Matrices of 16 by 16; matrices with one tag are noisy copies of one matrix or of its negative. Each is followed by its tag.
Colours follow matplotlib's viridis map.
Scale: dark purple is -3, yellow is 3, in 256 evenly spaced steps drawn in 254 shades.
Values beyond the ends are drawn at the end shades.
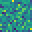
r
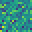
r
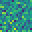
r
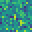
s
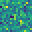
s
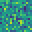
s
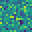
s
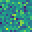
s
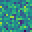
s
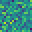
r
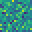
r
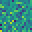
r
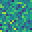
r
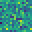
s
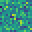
s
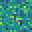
s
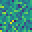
r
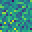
r
